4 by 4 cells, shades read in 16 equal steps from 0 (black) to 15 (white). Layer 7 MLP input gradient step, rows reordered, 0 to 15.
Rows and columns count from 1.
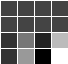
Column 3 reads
4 4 2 0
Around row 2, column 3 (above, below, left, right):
4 2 4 4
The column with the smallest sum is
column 3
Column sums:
14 24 10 34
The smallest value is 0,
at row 4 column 3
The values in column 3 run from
0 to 4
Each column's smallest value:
3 4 0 4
